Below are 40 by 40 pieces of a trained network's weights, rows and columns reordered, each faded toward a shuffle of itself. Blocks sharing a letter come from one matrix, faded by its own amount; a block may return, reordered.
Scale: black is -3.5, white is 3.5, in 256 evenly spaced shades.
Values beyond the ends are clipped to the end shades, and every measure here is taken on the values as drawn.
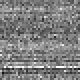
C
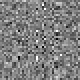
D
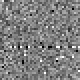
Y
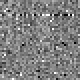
Y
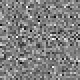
Y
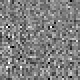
D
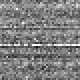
C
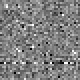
Y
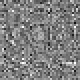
D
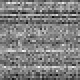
C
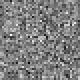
Y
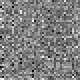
D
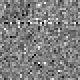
Y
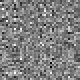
D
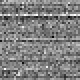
C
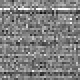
C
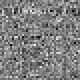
Y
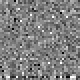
Y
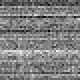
C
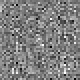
D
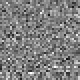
Y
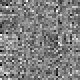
D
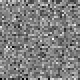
Y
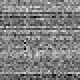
C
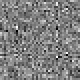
D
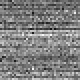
C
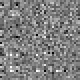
D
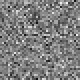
Y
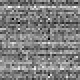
C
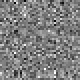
D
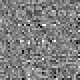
D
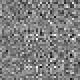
D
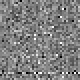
Y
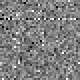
Y
